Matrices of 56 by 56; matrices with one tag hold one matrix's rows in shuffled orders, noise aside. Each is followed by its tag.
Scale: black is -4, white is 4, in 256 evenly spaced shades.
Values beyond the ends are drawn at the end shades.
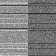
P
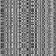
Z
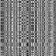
Z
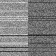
P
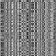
Z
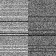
P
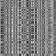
Z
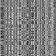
Z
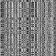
Z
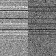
P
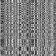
Z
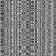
Z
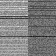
P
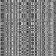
Z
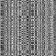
Z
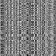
Z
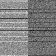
P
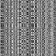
Z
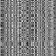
Z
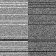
P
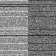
P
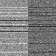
P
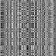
Z
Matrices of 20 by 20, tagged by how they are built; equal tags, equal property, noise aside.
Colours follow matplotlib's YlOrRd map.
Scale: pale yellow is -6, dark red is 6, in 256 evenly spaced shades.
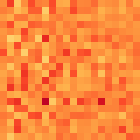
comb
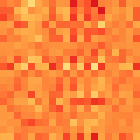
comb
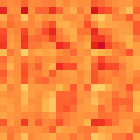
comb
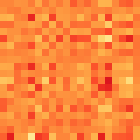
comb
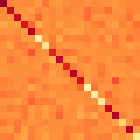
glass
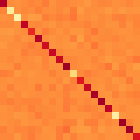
glass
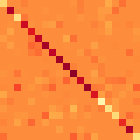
glass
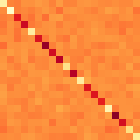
glass
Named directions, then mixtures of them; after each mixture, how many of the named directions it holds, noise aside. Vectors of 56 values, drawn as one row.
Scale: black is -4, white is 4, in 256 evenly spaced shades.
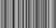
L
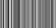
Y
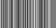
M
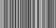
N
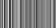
one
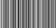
three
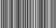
one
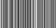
two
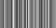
three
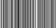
three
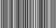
one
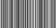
one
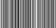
three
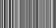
one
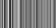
one
